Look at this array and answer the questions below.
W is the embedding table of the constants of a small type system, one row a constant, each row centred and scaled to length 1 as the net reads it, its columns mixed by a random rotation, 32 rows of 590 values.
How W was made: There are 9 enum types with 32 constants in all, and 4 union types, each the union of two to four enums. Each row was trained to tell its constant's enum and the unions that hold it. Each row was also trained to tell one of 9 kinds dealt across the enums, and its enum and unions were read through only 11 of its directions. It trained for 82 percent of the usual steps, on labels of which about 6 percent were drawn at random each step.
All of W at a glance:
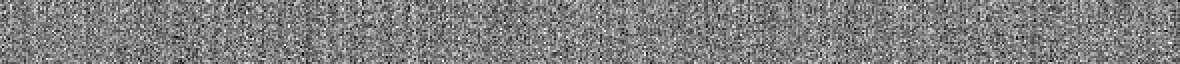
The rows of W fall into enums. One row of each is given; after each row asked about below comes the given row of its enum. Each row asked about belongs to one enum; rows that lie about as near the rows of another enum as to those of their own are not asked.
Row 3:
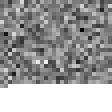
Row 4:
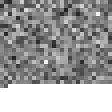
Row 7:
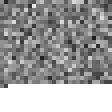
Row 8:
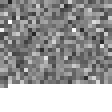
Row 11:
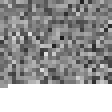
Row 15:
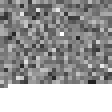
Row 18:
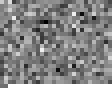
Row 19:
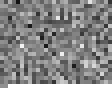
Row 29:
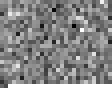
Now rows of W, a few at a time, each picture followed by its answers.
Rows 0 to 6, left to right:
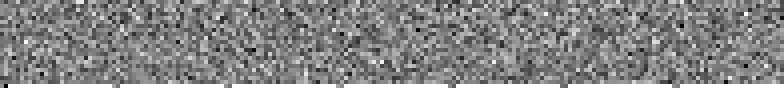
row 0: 7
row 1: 19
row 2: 29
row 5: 4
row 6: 29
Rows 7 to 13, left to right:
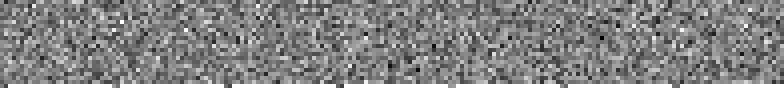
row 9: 7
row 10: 7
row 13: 4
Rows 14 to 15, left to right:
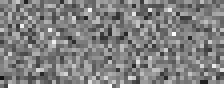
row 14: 8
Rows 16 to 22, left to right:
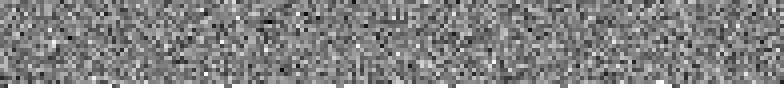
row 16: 8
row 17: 15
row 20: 3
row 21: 8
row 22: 18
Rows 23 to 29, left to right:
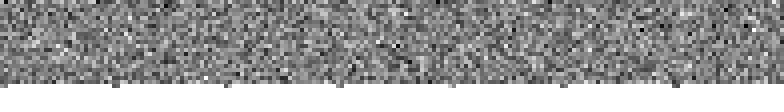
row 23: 19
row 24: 8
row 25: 11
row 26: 15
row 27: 19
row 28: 3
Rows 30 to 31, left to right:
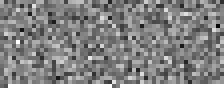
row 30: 7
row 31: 15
